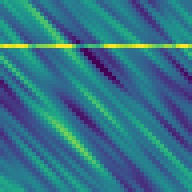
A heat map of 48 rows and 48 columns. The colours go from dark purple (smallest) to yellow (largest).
Grain: diagonal, down to the right. Ninth with the highest average: top left. Odd lines: row 12. Mirror symmetry: none.
